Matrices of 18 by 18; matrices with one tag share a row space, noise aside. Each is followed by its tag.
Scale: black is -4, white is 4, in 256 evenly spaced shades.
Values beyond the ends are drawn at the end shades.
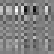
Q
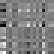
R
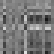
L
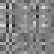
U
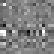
R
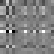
U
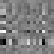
R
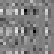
Q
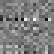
Q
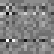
U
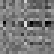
L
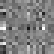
R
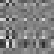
U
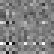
U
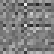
L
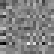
R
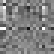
R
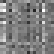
R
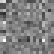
R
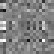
R
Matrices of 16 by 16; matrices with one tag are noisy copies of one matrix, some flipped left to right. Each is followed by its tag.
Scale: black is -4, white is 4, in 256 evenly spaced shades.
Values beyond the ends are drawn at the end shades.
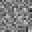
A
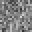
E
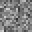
A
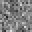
E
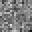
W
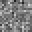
W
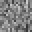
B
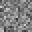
A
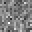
E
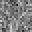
E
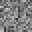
A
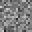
A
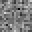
W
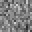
B
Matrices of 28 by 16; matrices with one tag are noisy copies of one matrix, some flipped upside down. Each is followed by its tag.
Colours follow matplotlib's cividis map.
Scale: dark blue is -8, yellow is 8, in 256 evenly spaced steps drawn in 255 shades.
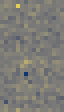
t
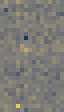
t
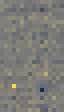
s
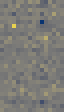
s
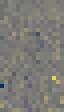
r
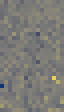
r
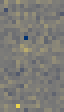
t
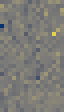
r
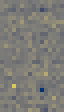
s
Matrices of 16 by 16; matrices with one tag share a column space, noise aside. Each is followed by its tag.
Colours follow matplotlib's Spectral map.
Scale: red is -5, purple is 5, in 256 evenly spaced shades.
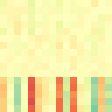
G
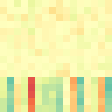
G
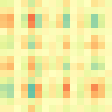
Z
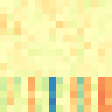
G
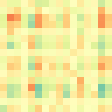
Z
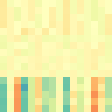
G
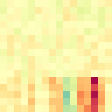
G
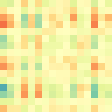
Z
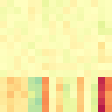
G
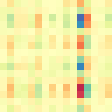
Z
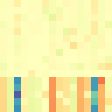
G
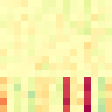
G
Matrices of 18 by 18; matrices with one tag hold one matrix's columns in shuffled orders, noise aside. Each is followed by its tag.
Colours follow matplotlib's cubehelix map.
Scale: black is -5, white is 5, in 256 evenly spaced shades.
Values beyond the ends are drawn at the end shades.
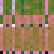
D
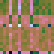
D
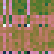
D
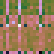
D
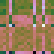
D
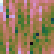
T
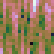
T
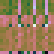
D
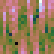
T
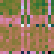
D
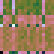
D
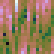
T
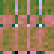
D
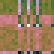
D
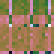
D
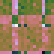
D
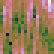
T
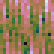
T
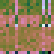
D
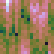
T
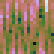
T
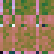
D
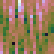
T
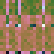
D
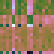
D
